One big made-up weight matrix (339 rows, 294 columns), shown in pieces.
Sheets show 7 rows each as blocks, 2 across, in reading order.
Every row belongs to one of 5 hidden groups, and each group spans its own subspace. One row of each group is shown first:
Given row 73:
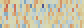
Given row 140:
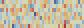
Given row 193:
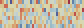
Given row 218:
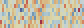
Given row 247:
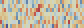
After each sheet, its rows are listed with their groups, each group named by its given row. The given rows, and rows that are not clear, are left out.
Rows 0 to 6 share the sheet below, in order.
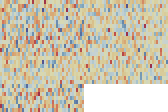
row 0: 218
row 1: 73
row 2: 247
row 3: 73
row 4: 73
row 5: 218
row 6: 247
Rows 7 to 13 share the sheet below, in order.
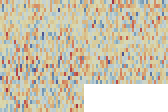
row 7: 140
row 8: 140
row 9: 73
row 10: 218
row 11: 247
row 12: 218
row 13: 73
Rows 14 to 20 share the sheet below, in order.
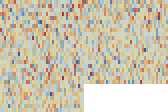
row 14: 218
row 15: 140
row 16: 140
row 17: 218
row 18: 193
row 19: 193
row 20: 193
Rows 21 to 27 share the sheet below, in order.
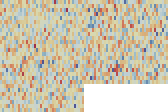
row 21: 140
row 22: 73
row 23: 193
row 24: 218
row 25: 73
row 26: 247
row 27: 193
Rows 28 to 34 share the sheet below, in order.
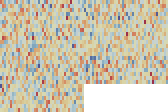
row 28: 218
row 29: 218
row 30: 140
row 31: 73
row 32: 247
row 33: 218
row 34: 140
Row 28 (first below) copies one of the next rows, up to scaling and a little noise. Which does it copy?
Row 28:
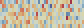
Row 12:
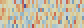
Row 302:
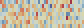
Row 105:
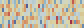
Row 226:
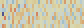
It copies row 302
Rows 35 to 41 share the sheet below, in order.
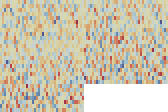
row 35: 73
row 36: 73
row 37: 73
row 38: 247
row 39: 73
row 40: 247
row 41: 247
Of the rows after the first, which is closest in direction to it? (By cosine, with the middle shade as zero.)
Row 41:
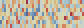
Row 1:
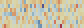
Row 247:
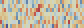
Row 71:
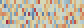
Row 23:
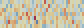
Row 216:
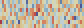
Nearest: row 71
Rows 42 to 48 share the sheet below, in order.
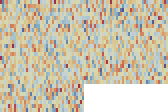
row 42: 140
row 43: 247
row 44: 193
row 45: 140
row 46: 140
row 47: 247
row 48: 193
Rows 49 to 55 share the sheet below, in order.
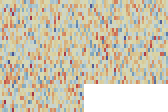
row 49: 73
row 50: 73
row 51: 140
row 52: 73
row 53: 73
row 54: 218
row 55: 218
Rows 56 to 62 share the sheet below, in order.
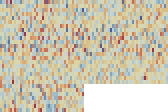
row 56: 193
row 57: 193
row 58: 218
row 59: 247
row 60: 218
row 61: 218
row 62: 193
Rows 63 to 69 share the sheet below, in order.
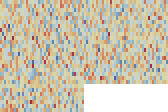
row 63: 218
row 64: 247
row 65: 140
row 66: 218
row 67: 140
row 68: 140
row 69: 73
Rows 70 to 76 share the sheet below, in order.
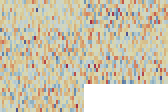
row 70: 218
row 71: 247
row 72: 247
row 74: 140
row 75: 73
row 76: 73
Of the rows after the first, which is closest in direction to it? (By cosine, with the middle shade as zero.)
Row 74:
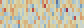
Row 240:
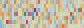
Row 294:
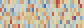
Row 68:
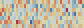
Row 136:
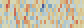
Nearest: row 68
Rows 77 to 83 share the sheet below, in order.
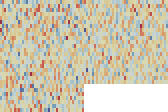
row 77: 247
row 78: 193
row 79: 140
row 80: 140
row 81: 73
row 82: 218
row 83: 193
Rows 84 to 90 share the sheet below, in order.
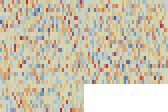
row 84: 247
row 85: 73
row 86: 218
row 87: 218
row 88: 218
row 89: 218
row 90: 73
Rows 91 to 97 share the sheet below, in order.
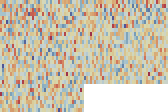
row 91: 247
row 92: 193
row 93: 193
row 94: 73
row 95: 218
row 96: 247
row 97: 140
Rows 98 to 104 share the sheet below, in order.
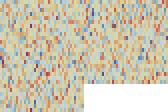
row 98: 218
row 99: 218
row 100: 193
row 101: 193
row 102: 140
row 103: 140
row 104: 193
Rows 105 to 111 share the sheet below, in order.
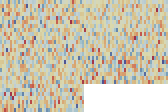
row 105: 218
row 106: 73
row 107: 247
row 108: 193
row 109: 193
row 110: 193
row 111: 73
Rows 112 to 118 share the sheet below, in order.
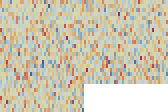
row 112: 193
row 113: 140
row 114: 140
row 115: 193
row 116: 73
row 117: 218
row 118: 193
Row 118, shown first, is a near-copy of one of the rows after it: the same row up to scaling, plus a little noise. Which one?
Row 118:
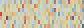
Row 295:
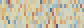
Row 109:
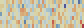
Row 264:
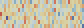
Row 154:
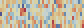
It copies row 264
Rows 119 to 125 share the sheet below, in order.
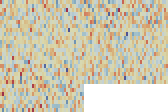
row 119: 140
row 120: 247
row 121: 193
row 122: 73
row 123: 193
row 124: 218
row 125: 218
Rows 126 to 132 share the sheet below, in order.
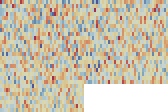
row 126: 193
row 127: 218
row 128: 247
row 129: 247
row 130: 193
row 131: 73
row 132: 73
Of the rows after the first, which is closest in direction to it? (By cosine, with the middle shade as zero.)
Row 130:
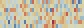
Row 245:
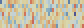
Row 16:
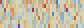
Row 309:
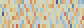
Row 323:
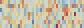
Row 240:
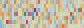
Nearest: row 245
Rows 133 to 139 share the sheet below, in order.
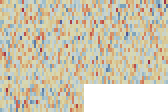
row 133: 218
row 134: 140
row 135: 218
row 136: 73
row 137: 193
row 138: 193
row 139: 73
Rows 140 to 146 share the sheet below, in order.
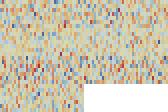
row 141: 247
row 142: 73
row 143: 193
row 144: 247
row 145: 247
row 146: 247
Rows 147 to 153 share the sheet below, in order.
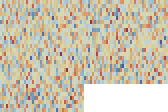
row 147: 247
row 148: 247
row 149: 73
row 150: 218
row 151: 193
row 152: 247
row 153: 247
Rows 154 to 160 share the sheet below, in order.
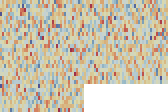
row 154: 193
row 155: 73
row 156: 218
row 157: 218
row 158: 247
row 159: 73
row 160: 140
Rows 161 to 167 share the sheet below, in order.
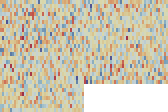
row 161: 247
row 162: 73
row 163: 218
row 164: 218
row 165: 73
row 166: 247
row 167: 218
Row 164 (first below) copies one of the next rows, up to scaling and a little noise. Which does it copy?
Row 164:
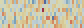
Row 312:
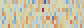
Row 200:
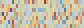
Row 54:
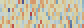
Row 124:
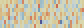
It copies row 312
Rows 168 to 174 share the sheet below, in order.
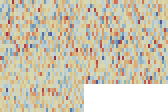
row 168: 218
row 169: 73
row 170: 73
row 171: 247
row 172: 140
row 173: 140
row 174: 73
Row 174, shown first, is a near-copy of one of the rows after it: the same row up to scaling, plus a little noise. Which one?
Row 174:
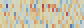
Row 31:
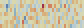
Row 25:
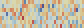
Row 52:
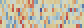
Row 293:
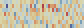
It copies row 293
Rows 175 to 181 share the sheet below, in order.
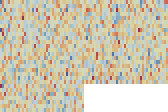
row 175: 140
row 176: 140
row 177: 140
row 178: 140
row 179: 218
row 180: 218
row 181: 140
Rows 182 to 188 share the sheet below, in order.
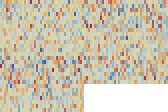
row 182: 193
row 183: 247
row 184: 218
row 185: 218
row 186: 140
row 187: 218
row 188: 193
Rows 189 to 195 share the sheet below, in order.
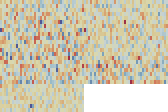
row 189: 218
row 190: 193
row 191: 247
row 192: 140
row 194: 73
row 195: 193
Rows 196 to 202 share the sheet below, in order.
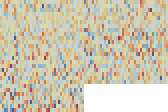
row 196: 73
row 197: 140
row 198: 73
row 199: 247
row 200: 218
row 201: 73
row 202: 73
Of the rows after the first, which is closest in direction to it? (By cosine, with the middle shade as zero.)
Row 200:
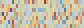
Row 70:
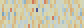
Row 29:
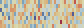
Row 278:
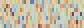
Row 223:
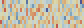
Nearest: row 70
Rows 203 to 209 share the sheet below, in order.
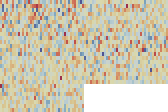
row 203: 140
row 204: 73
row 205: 193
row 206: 218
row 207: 218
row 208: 193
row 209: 140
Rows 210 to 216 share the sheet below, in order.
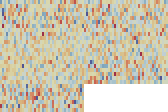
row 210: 218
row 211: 218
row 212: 73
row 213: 193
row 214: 218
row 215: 73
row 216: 247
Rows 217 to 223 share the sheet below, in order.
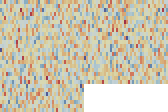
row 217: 218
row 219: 247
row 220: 218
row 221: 193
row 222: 140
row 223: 247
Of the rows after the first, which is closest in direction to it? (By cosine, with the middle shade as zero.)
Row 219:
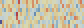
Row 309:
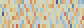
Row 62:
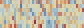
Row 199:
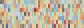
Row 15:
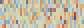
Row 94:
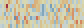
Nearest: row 94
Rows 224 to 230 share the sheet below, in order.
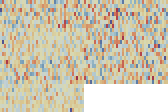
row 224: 140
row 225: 247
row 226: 218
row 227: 247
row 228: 73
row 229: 247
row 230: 193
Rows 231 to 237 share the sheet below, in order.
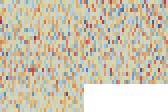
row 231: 247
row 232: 247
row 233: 247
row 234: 247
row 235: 247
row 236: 193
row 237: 140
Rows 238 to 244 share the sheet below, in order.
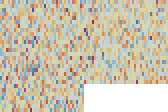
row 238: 140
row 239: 193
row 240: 247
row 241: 140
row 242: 247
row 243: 193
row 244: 218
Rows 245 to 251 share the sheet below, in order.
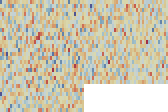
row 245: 193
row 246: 73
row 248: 193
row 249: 193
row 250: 218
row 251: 140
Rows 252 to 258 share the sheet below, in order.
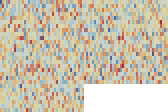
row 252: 140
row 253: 73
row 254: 218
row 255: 247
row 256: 247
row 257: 247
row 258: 193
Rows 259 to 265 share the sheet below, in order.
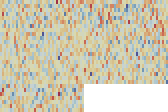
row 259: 218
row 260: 73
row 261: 73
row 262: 193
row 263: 73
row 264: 193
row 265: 140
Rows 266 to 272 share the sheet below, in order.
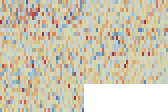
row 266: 247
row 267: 218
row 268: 73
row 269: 140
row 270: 140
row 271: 73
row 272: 193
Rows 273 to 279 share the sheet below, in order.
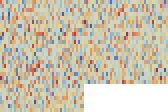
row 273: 218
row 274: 247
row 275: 140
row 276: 73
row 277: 247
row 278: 73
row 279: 193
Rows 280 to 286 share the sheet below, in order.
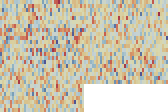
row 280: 140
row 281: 193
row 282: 193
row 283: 193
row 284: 140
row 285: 218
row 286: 140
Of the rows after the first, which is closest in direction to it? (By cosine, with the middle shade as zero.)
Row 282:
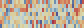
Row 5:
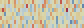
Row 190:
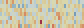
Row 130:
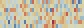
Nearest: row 130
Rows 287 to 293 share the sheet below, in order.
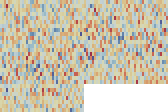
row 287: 73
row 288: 73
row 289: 140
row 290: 247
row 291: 247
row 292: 193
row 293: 73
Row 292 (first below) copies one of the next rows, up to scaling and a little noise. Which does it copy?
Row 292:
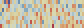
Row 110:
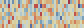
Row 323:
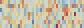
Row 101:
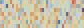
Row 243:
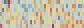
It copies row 243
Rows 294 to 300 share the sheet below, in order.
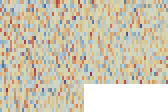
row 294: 140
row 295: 193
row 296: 247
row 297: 73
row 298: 140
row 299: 193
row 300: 73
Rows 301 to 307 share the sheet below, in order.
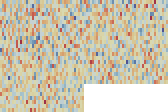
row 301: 247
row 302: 218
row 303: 247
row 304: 140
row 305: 193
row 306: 73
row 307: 218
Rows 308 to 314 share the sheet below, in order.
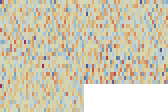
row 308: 140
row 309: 218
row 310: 247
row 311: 73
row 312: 218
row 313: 218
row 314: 140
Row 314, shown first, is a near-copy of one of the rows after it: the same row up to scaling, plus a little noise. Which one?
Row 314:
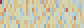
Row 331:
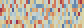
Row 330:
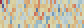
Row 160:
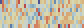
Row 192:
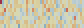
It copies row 192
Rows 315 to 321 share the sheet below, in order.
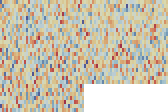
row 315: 218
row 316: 73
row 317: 247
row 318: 218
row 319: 140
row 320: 140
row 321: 247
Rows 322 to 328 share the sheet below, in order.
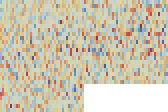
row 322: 218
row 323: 193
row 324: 218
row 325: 140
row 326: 193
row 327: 218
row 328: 140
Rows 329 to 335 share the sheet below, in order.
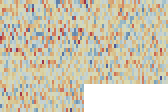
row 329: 140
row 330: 140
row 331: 140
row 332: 73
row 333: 73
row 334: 73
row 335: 218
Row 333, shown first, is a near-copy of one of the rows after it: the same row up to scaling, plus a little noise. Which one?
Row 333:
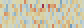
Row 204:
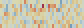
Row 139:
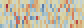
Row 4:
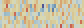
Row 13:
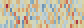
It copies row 204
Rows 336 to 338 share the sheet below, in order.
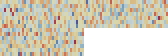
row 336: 73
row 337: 247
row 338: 193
